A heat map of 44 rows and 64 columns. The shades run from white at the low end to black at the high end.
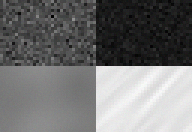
It is made of 2 by 2 panels. Panel 1,1: high, fine-grained. Panel 1,2: very high, fine-grained, faint in contrast. Panel 2,1: middling, smooth, faint in contrast. Panel 2,2: very low, slanting up to the right, faint in contrast.
